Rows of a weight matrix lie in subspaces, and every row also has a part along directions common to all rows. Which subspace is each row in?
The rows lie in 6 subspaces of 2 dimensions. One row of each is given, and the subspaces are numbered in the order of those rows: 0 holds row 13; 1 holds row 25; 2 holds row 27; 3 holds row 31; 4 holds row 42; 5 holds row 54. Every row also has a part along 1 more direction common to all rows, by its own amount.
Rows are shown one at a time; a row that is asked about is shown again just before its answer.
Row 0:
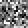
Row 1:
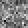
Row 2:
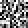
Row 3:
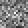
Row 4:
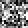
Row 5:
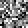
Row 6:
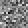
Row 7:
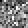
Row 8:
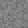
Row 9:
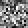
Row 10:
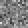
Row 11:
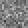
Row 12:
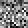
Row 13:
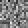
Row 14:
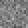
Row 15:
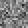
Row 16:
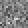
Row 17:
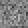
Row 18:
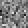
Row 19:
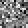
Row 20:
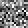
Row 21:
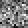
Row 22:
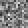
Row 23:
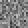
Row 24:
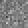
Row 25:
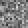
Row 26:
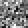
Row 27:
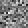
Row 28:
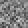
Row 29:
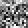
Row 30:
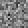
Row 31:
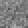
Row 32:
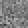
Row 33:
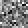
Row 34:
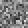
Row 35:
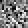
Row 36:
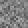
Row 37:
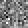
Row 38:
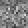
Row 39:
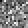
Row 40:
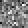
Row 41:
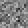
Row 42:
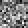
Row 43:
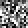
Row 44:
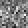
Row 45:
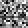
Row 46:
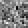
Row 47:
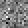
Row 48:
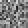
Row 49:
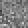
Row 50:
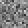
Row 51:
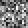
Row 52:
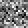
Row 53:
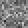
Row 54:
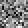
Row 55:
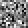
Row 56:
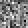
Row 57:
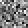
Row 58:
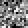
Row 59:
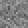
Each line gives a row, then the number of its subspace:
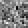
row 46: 5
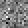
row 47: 2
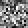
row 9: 4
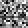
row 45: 3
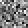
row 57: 3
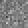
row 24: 2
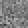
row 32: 4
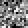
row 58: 3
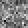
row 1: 5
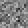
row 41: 1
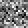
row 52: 0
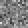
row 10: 2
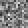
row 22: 1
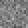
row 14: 3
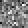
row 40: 2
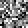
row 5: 3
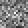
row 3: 5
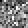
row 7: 2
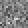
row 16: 4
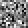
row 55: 1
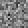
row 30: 1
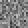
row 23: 0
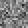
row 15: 3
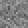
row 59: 1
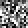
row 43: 4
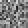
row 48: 0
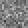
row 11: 5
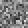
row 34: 4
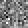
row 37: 2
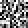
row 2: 0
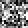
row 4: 5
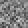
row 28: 1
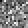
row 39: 2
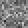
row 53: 5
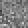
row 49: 4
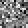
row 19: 3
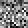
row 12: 0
